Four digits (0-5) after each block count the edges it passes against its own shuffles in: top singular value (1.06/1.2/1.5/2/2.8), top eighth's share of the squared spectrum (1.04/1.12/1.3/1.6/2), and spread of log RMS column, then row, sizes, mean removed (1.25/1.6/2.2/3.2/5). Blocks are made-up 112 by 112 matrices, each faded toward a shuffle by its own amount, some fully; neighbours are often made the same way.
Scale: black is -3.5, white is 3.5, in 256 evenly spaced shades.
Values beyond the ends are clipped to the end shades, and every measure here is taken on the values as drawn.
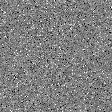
0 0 0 0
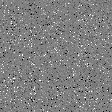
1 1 1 1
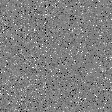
1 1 1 0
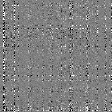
3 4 4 3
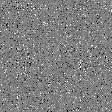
1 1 1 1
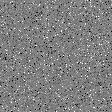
0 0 0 0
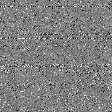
2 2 0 3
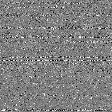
2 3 0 4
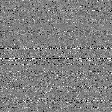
3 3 0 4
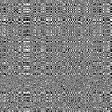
5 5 4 4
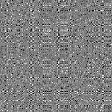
5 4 3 3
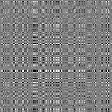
5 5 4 4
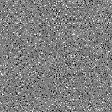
4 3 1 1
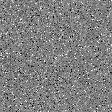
3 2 0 0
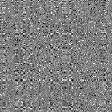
5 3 3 3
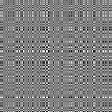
5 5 5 5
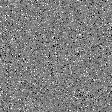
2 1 0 0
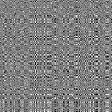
5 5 4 4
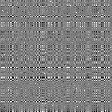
5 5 4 4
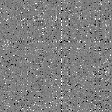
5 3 2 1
